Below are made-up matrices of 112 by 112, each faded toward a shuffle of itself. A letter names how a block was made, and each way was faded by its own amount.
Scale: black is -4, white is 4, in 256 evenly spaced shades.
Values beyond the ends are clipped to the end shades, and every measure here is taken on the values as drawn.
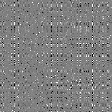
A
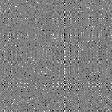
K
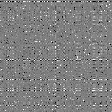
K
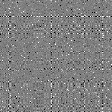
K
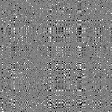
K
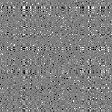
K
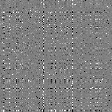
A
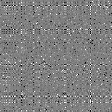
K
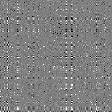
A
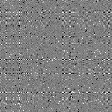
K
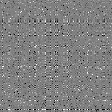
K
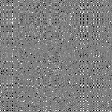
K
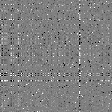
K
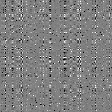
A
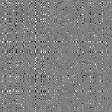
A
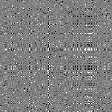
K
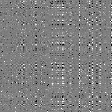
A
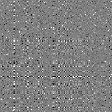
K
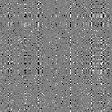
A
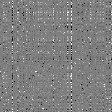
A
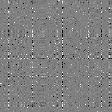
A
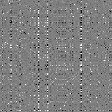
A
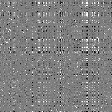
A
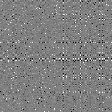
K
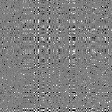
A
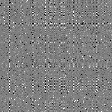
K
